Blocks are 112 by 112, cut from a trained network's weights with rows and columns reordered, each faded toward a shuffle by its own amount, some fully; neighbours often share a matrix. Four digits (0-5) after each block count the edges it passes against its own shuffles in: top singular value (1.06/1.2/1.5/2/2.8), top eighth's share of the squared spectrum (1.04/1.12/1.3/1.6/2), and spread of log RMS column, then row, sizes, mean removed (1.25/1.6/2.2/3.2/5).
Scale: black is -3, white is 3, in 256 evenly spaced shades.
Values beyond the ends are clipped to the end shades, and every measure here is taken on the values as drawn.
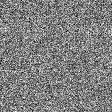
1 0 0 0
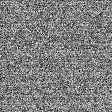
2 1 0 0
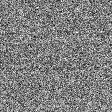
0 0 0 0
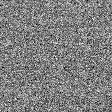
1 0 0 0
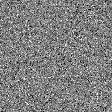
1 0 0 0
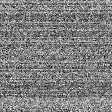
4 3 1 0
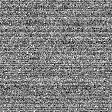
4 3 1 1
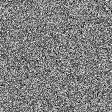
0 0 0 0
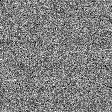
0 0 0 0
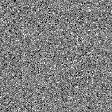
2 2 1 1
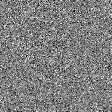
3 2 0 1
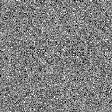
3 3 1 1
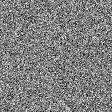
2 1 0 0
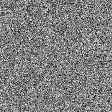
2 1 0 0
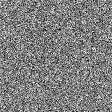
2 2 0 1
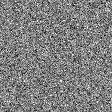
1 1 0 0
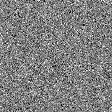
2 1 0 1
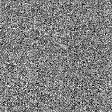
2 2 1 2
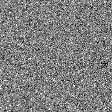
2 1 0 1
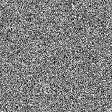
2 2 1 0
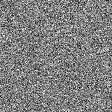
2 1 0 0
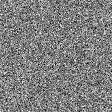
1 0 0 0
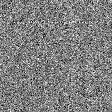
2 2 0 0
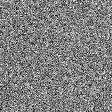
2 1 0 0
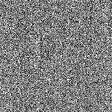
2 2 0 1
